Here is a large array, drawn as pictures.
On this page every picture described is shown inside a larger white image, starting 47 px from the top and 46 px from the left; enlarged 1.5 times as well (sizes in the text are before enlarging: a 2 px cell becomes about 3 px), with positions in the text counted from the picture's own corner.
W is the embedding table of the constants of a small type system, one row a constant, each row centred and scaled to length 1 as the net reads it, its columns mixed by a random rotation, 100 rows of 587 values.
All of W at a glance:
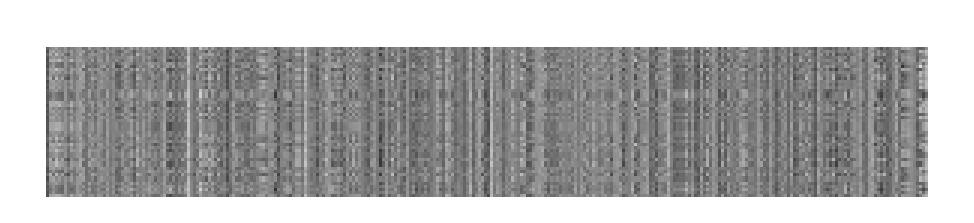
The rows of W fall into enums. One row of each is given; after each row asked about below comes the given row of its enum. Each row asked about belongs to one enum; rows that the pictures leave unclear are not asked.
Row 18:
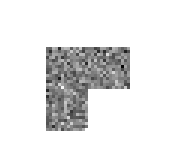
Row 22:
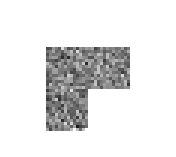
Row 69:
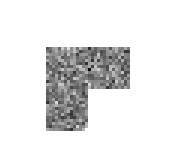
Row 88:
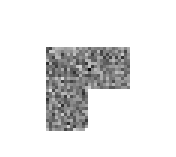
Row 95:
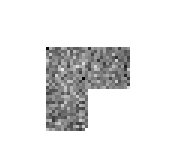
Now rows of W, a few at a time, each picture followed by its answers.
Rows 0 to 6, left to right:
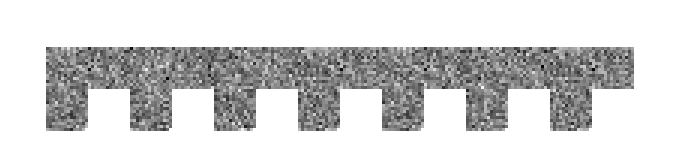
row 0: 69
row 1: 95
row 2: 22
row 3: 88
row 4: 69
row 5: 18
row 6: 88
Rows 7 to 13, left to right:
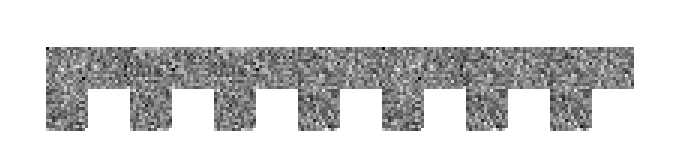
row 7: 95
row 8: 88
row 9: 88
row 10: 22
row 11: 95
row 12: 22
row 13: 22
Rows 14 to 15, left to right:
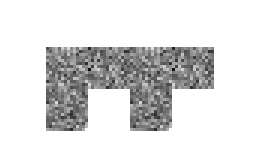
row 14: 69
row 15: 69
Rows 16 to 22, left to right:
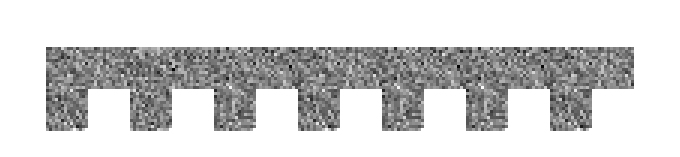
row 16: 22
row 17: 88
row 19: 22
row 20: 18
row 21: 18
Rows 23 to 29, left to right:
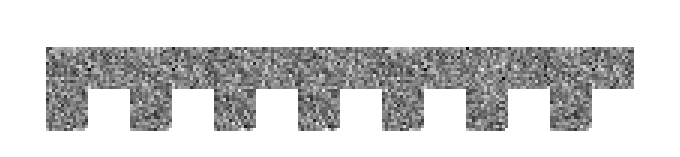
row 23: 88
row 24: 69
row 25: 22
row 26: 22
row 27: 88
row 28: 95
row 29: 69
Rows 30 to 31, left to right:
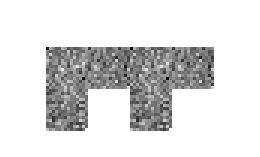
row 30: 95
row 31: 95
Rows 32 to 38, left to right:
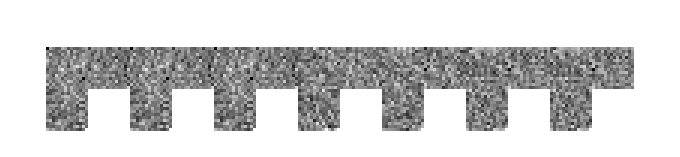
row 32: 95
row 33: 95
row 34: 95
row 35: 22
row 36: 69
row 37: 88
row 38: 88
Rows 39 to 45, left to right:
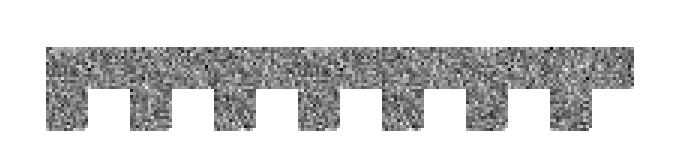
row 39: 88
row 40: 18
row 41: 22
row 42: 88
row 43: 22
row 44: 69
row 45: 95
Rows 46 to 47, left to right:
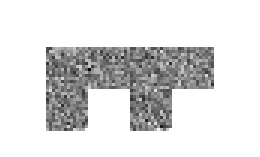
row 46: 88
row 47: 22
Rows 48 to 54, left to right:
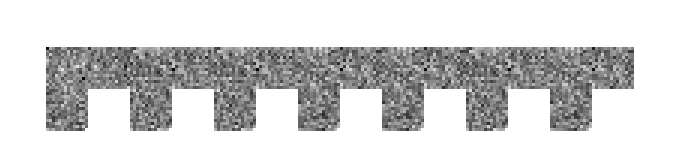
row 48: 95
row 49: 88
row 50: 88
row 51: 69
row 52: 69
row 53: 88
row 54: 69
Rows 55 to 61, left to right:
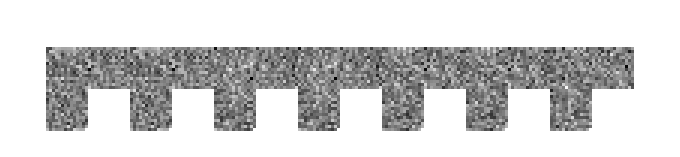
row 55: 88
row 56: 88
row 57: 95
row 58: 95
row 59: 69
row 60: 69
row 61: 18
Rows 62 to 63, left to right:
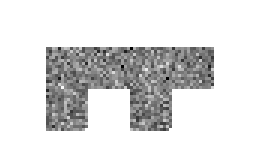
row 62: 18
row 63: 95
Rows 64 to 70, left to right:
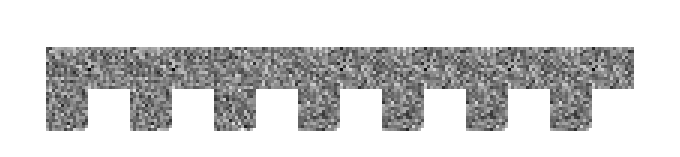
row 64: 88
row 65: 88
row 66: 22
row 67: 69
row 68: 69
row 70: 69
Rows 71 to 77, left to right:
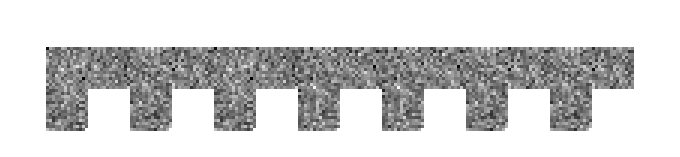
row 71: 95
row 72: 69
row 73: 95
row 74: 18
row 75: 18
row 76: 69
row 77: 69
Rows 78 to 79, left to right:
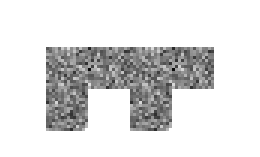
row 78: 69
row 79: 69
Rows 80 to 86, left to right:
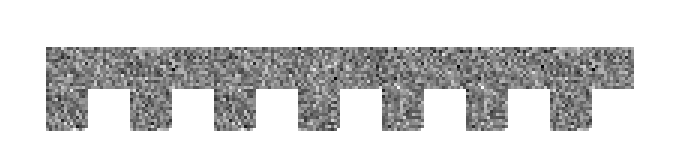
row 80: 22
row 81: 88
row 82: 22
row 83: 95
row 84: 18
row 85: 18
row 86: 88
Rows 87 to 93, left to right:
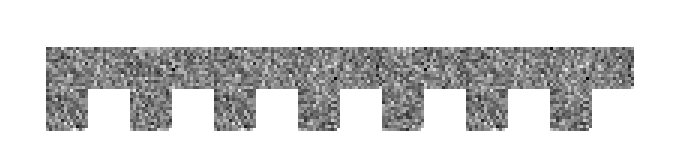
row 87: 22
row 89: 22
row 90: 95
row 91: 69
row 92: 22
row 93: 95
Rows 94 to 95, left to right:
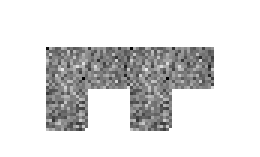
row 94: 95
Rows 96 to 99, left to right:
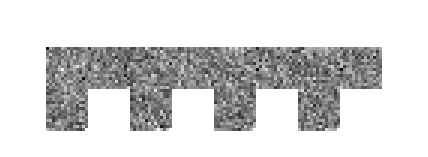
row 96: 95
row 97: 22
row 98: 69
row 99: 88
